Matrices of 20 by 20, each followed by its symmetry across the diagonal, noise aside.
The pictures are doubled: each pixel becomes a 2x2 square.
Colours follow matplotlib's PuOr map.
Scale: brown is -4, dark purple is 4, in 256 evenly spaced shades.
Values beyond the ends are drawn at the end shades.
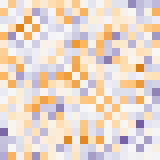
symmetric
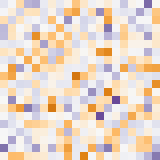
symmetric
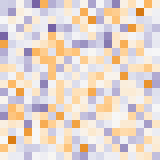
symmetric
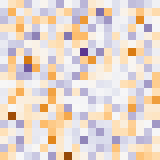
neither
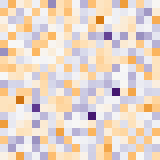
symmetric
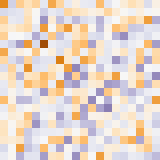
symmetric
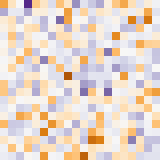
neither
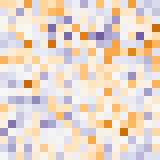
neither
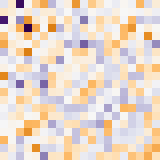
symmetric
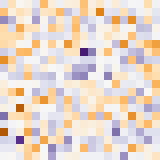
neither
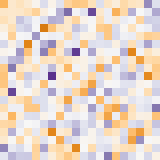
symmetric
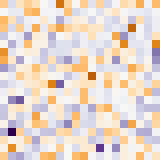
neither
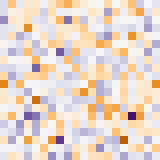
neither
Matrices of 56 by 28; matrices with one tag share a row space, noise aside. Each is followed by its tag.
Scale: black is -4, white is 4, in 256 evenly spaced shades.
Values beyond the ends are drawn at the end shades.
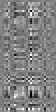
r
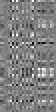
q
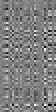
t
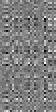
t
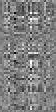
r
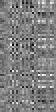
q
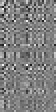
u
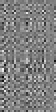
u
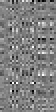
q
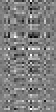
r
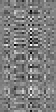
r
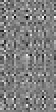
u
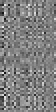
u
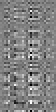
r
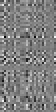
u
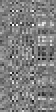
q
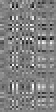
q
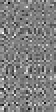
u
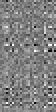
t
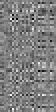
q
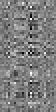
r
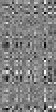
t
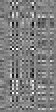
q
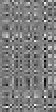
t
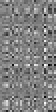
t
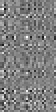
u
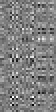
q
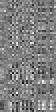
q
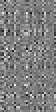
u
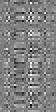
r
